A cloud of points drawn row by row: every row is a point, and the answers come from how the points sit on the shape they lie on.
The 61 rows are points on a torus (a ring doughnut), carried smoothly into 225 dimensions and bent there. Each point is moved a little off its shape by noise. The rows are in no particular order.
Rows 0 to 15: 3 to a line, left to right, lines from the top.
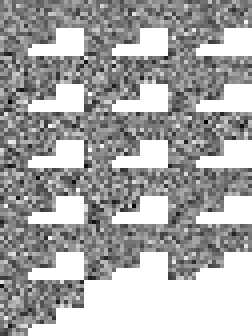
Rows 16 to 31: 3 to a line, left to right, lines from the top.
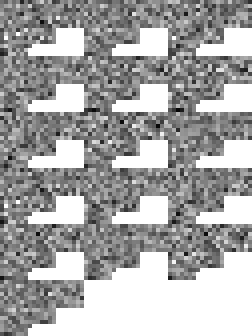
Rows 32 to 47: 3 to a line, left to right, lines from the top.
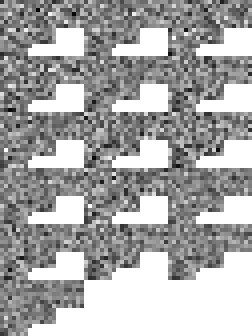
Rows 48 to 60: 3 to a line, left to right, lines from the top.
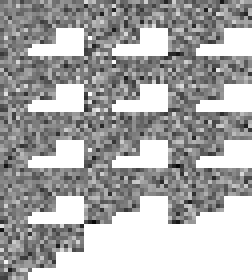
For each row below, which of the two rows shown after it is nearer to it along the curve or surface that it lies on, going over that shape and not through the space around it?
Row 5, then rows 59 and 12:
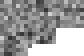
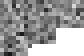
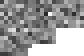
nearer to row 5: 59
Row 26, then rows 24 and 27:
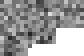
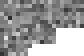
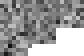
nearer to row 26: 27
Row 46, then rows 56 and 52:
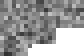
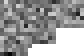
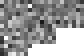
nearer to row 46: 56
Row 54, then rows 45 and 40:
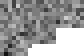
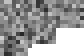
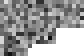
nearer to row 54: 45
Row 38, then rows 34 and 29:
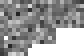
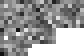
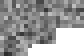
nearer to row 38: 29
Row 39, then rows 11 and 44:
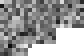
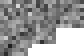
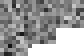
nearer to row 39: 44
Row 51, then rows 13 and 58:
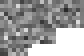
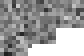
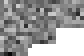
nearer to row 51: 58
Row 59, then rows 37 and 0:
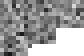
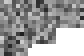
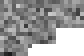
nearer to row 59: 0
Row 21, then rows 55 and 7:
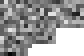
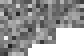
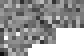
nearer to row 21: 7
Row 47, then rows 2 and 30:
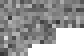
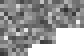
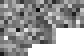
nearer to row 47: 2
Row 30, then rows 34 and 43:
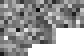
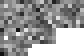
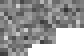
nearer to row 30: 34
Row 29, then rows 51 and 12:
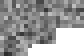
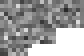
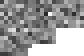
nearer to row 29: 12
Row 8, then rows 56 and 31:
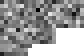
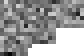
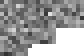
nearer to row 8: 56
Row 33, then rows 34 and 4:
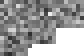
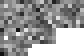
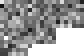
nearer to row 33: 34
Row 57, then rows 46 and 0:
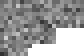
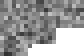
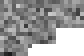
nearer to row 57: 0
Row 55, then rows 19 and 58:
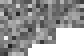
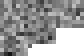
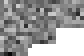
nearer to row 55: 19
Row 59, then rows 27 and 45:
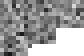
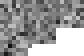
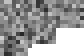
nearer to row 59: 27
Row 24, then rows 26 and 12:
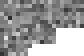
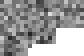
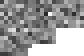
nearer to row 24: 12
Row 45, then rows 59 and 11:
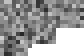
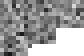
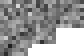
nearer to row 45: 11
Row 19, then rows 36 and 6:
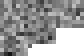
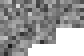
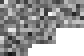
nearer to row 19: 36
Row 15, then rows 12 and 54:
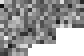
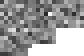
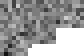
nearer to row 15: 54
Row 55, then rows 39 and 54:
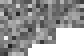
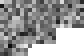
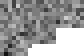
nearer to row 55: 54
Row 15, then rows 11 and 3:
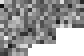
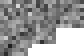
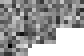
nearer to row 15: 3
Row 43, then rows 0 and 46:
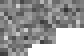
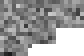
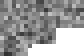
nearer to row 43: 0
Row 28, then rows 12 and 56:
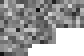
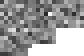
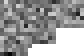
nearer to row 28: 56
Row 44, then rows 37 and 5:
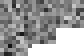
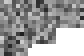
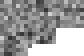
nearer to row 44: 5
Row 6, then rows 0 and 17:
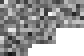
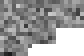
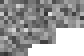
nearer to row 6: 17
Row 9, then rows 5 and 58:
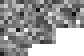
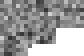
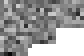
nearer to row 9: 58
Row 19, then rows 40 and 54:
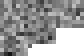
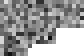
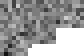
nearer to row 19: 54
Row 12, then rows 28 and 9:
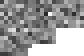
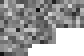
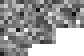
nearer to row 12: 9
